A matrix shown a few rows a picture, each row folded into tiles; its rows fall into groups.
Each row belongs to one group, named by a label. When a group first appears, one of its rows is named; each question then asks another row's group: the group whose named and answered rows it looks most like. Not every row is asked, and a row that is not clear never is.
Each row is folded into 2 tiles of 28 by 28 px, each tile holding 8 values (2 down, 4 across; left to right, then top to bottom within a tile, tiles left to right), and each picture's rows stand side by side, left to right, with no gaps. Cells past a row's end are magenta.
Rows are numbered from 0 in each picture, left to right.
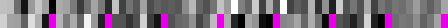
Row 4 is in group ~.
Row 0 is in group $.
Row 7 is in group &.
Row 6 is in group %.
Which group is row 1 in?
$
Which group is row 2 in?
%
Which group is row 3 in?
&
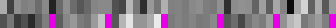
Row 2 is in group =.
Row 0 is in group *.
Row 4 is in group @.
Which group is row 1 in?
=
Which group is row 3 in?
&
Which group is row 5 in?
=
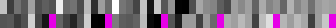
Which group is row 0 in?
%
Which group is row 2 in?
%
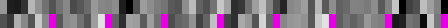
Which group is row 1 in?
=
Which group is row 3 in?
&
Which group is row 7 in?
*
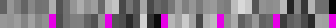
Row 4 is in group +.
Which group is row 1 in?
&
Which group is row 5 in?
*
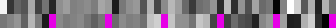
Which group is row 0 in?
%
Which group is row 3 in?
$
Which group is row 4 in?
*
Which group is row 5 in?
~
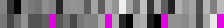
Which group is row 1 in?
@
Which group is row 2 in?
~
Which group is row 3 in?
@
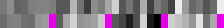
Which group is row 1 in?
=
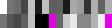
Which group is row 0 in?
%
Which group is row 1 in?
=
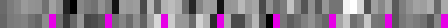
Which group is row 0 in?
&
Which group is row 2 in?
@
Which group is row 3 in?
$
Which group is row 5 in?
~
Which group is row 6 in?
+
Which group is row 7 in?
&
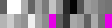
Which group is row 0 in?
+
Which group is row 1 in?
*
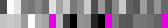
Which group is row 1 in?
~
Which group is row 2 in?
~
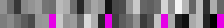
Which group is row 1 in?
$
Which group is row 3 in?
~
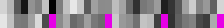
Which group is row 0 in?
$
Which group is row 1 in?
+
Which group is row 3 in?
&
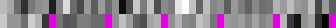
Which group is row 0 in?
$
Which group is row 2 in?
=
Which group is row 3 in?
+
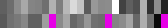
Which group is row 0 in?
&
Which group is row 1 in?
+
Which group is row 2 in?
%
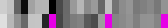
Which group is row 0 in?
$
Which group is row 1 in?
&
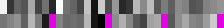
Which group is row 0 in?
%
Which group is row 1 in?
%
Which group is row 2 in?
=
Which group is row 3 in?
=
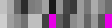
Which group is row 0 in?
$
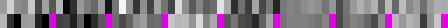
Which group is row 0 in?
~
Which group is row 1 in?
*
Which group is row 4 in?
*
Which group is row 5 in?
&
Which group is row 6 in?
&
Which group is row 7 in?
@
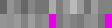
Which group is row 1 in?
+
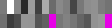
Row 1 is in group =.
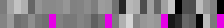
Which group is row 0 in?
+
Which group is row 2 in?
=
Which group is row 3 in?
*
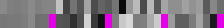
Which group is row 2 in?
=
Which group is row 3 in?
~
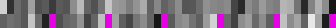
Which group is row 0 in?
%
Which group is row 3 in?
=
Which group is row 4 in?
*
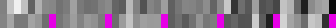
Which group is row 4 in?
%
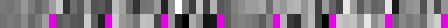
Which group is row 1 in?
%
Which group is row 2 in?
$
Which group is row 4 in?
&
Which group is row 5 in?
~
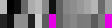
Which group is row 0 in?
*
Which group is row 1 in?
&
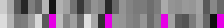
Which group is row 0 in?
$
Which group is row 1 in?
$
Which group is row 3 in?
~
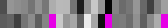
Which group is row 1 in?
$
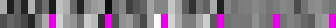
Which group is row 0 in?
*
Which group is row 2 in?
=
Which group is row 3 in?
$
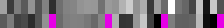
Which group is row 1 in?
&
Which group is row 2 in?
~
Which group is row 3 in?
%
